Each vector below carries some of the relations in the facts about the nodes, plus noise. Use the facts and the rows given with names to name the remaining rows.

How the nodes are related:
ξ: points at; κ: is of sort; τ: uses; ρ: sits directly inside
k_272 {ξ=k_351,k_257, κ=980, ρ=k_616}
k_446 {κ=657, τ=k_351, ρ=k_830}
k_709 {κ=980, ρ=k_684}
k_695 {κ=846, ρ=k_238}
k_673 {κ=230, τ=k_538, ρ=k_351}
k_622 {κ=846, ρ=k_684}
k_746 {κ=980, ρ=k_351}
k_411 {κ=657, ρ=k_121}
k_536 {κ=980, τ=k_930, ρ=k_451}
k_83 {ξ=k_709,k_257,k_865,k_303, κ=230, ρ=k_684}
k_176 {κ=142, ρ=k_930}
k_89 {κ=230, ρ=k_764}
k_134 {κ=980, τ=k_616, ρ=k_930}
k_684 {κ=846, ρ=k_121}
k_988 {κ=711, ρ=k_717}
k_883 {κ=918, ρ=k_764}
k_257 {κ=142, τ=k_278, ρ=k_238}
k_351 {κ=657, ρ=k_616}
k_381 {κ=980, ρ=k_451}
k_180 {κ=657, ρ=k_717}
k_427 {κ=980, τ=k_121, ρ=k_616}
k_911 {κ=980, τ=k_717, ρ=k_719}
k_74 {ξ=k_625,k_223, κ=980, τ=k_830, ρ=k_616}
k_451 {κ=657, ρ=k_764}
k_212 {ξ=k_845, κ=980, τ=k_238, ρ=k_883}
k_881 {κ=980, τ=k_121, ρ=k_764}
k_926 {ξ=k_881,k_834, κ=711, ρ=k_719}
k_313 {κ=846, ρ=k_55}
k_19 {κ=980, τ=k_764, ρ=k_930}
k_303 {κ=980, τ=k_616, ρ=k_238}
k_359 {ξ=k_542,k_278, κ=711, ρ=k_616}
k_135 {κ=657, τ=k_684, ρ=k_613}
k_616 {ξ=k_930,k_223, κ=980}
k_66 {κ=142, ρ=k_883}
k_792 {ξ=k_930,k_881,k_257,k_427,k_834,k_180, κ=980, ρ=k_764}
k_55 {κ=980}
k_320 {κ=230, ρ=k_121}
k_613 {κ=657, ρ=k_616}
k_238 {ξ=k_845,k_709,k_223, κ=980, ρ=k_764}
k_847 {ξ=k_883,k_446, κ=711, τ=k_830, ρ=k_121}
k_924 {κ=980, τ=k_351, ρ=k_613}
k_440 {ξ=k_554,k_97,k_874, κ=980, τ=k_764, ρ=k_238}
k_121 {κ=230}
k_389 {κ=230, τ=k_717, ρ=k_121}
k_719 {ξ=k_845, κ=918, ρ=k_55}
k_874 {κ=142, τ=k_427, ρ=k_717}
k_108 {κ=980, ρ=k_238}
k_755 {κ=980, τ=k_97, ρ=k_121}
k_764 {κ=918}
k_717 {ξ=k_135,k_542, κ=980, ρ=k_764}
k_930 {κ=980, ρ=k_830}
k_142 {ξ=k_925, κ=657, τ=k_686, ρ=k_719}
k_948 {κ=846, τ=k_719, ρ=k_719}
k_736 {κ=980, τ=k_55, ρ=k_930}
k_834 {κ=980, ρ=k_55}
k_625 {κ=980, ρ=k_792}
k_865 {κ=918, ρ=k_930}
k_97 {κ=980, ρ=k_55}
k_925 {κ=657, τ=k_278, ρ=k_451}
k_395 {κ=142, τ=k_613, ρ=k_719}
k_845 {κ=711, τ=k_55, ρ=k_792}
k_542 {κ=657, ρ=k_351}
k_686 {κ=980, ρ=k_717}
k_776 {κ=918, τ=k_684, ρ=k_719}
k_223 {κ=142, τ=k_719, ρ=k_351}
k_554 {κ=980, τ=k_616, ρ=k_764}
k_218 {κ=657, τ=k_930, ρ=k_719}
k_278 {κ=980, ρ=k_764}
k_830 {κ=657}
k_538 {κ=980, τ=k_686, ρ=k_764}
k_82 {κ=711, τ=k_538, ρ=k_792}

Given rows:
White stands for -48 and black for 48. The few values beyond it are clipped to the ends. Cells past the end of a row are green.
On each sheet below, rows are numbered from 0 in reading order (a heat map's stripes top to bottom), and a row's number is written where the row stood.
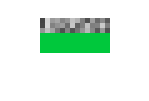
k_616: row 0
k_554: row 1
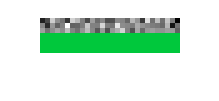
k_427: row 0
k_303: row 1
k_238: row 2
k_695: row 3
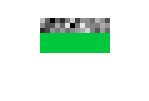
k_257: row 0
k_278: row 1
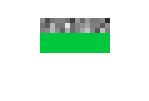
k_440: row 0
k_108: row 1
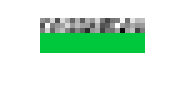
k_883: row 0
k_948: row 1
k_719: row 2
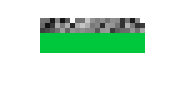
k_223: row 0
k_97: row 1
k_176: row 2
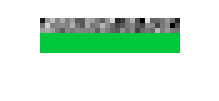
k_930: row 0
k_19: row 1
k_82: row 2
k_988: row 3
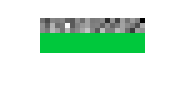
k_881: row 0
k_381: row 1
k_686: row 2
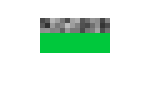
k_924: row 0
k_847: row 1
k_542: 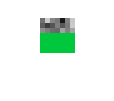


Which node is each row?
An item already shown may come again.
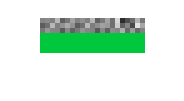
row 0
k_134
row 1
k_134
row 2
k_451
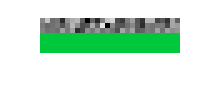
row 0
k_411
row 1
k_257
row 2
k_845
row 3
k_180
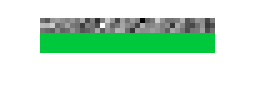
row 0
k_911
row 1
k_446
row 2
k_686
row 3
k_709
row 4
k_847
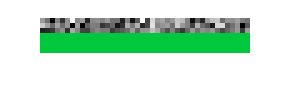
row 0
k_395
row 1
k_389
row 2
k_223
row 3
k_616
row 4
k_66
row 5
k_926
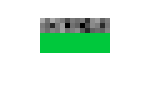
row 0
k_359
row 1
k_673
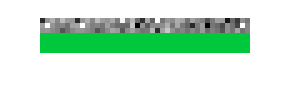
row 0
k_55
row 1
k_55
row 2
k_622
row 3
k_865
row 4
k_359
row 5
k_925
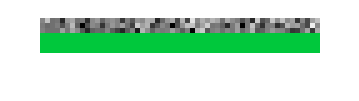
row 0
k_411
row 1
k_673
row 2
k_142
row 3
k_89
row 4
k_776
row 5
k_359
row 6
k_121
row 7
k_218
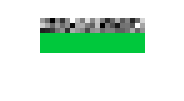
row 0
k_395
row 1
k_313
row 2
k_135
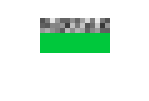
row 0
k_746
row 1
k_684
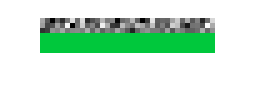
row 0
k_874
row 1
k_451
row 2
k_538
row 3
k_830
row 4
k_135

